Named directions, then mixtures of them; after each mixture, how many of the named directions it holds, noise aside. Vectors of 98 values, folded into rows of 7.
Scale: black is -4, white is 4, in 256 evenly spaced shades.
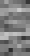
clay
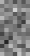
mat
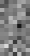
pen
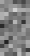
two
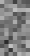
two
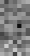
three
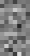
three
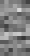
one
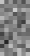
one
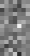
three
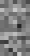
three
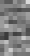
one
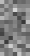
one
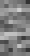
one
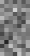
one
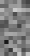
three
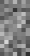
one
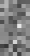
one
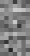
three
